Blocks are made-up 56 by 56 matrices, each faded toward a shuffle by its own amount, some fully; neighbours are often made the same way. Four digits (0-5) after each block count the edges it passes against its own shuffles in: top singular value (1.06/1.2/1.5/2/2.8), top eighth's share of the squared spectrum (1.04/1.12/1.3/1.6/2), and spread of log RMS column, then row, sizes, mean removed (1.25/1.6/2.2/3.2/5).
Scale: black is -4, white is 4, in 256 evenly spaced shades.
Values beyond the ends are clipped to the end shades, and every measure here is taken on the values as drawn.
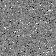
0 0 0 0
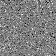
0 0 0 0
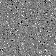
0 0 0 0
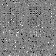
3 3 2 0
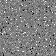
1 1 0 0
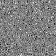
3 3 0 1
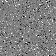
0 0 0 0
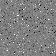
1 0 0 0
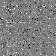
3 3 1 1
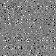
4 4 1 2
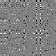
4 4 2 2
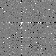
4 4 1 1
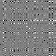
4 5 3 3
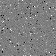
1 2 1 0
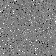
1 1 0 0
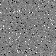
1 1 0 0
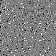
2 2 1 1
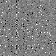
3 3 1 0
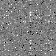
3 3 1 1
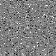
3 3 1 1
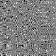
4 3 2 2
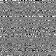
3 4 0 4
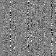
2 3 3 0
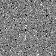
1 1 1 0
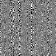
2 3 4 0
